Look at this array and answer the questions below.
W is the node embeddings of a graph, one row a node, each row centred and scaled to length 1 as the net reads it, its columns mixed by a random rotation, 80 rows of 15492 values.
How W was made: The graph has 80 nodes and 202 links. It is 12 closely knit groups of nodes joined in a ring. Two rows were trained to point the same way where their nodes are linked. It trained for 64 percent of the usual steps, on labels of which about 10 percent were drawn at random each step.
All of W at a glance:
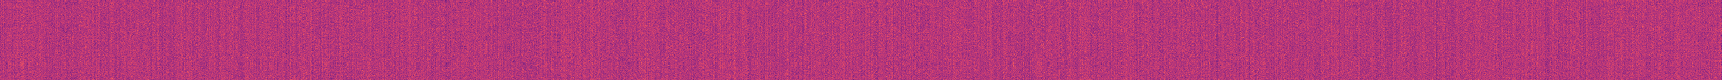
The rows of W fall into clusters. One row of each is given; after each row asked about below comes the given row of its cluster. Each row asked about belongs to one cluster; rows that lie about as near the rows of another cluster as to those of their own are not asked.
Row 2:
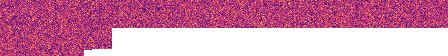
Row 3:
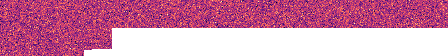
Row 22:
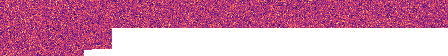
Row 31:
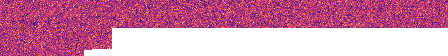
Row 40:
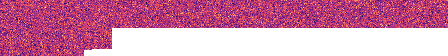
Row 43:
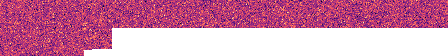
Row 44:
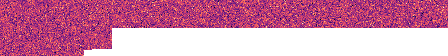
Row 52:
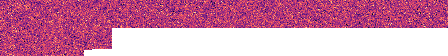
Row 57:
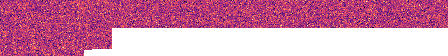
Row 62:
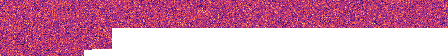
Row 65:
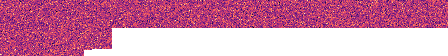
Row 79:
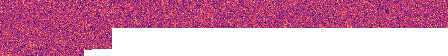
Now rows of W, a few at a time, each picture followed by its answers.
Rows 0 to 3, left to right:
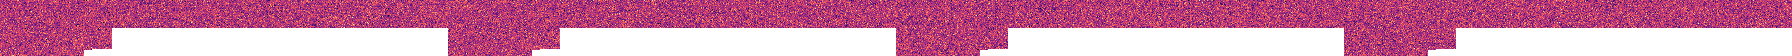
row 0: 65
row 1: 65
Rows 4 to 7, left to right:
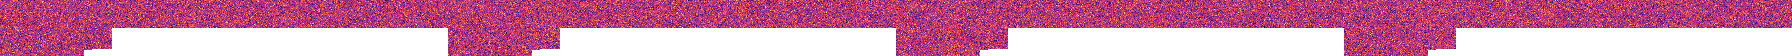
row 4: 3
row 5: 40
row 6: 52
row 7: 44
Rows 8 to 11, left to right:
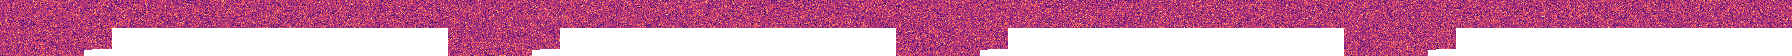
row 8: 31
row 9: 44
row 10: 79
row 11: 43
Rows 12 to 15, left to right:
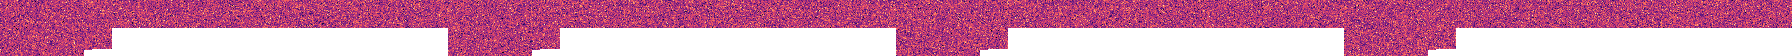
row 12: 57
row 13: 44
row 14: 62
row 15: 65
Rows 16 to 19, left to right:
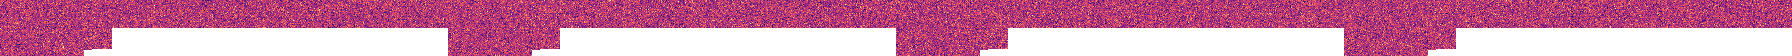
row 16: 43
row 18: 2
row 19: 44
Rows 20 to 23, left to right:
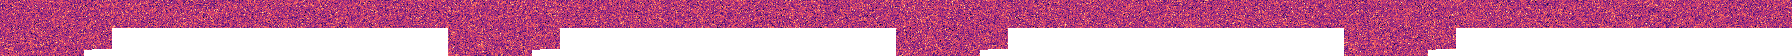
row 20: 79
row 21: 57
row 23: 79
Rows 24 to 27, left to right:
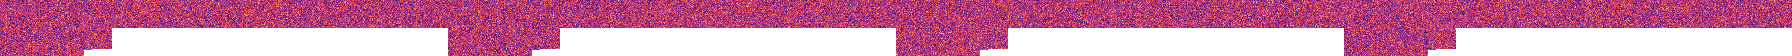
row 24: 44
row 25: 2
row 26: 65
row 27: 44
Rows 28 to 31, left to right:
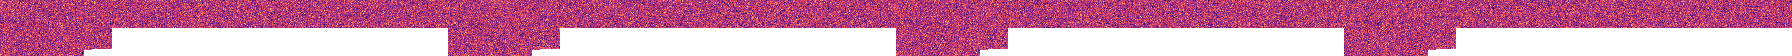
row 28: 65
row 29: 31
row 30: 65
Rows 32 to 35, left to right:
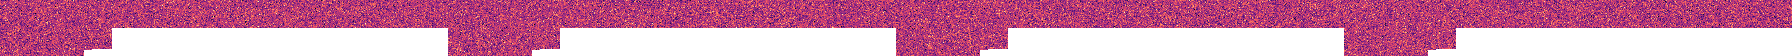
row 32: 3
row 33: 79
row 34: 57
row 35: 43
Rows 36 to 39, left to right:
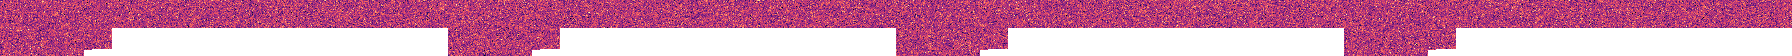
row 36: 3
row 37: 22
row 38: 57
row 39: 3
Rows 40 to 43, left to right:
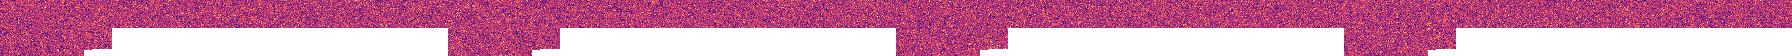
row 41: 52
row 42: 31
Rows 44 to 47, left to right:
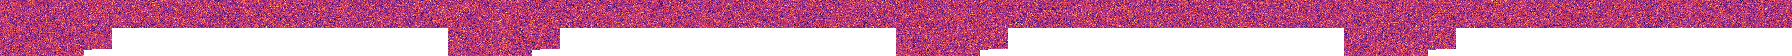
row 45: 52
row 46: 2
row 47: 44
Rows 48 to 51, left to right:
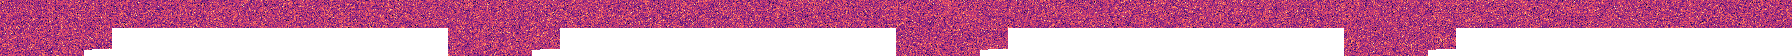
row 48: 2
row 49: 43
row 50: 31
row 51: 44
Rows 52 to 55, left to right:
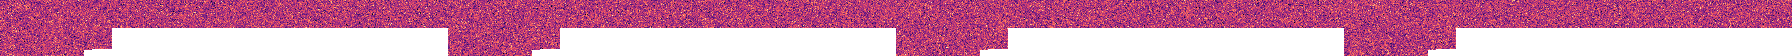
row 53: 43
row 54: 40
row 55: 40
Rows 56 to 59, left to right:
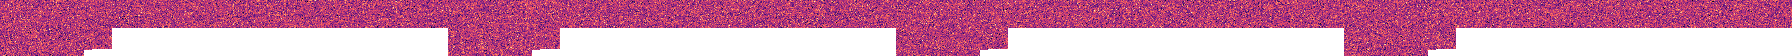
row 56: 22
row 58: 62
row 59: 79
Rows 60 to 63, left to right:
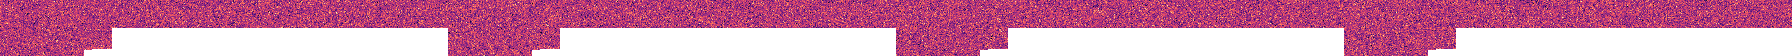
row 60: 31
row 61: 40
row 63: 62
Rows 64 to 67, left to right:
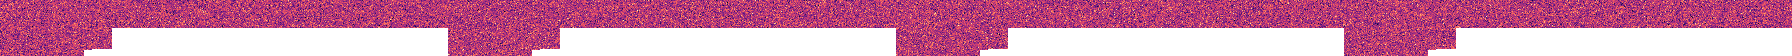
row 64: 62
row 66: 62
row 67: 31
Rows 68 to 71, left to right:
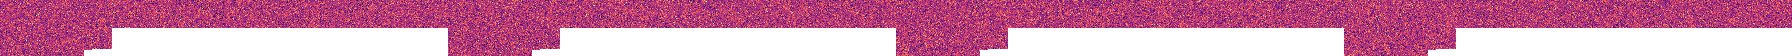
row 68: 62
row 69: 3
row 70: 79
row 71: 40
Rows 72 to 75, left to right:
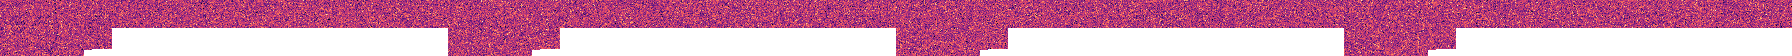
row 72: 2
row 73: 31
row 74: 43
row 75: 57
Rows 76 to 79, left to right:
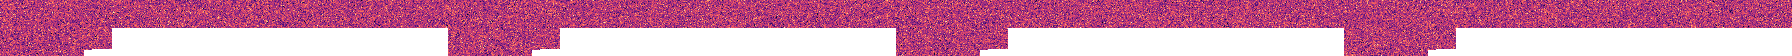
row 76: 62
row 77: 57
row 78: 2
